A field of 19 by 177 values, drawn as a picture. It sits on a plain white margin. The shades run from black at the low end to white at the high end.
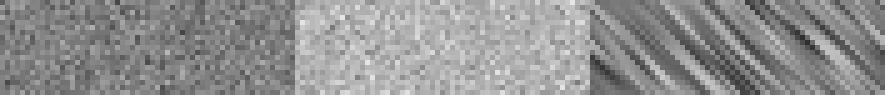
It is made of 1 by 3 panels. Panel 1,1: middling, fine-grained. Panel 1,2: high, fine-grained. Panel 1,3: middling, slanting down to the right, strong in contrast.
